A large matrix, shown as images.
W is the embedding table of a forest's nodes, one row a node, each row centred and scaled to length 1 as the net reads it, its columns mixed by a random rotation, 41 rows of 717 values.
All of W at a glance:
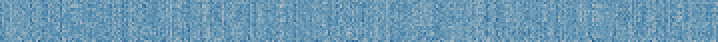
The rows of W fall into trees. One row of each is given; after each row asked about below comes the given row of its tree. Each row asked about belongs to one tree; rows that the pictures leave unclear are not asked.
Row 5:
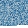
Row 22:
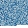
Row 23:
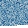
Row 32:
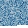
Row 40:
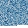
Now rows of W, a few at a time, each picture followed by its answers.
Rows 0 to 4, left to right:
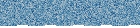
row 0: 5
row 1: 23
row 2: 40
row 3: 22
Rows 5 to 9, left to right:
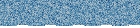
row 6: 5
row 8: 40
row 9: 23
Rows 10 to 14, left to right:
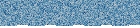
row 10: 23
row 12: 5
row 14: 23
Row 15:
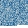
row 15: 5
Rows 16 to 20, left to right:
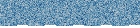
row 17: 22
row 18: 5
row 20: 5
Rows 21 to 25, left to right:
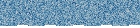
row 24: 5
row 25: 22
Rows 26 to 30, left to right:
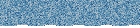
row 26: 40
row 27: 23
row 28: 23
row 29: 32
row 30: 23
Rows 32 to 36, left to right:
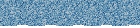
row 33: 32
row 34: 32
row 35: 5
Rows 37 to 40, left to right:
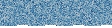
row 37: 5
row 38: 23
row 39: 23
